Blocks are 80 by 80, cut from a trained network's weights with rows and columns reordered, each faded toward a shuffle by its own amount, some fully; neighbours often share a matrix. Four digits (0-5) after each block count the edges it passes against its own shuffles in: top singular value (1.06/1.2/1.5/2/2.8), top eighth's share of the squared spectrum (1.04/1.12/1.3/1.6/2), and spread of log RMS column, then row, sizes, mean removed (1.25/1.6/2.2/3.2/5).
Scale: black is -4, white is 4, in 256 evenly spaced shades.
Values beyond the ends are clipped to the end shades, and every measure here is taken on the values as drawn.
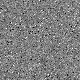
0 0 0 0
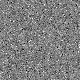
0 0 0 0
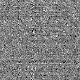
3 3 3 0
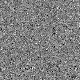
2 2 0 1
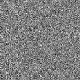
3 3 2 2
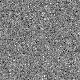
1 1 0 0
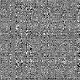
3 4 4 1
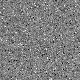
0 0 0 0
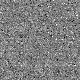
1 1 0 0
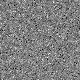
0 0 0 0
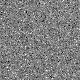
0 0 0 0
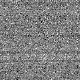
3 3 2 1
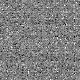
2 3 2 0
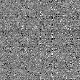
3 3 2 0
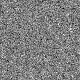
0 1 0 0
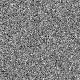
1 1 0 0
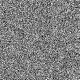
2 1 0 0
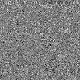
3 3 1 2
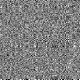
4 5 2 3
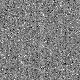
1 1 0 0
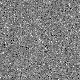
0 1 0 0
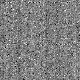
2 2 0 2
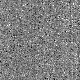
1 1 0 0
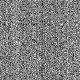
3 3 1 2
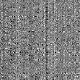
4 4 2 3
